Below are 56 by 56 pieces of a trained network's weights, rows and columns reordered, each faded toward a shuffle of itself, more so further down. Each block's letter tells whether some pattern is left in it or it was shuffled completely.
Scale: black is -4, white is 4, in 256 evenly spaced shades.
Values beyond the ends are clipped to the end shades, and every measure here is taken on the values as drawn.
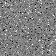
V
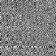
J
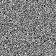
V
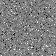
V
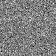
V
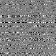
J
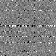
J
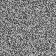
V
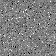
V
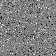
V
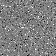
V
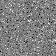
V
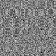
J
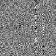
J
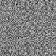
J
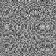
J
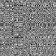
J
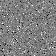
V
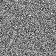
V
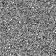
V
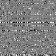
J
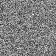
V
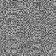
J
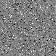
V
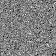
V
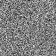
V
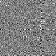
J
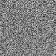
J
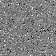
V
